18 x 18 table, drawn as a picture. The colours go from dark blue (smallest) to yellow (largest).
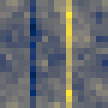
Histogram: skewed, a long tail of high values. Odd lines: columns 6 and 12. Ninth with the highest average: top middle. Grain: streaks running down.
